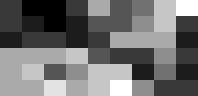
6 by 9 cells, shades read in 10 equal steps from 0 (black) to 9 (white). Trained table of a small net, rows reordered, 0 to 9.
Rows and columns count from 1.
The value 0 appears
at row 1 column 2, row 1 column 3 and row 2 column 3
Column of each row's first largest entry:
9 8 6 4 2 6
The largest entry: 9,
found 2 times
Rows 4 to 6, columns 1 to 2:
6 6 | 6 7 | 6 6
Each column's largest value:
6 7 8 7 7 9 6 7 9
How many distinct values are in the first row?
7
